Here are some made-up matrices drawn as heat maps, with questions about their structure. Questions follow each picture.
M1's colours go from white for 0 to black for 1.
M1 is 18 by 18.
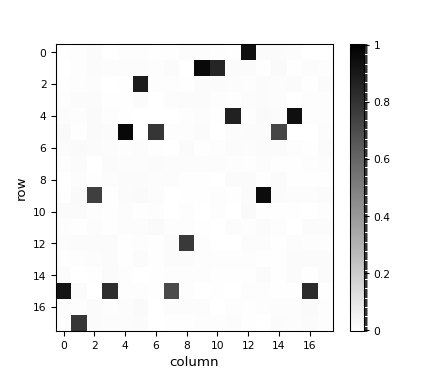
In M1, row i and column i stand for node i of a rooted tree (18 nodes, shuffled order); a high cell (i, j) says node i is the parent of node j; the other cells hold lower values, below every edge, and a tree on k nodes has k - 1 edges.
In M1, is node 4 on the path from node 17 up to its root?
no
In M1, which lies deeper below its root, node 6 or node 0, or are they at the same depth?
node 0
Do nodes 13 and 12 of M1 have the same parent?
no
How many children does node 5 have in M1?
3
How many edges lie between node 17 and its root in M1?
0
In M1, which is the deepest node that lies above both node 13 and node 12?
9
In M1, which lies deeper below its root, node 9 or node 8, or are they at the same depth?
node 8
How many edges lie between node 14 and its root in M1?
5
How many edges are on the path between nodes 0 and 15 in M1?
1
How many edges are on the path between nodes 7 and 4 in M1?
2
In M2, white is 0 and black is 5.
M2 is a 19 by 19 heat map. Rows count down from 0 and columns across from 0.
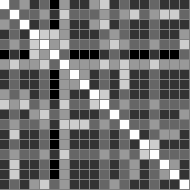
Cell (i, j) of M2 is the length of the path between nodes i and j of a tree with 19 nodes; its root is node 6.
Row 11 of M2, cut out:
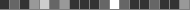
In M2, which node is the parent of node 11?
4
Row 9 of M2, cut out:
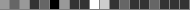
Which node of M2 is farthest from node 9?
5
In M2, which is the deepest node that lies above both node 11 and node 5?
4
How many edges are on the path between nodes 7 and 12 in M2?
1
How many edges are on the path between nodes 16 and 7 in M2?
4
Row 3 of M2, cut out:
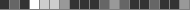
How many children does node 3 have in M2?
1
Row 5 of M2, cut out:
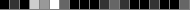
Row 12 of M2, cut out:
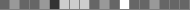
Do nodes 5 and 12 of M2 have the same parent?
no
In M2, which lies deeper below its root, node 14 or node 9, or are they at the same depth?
the same depth
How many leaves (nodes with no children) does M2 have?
12
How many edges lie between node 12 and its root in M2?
1
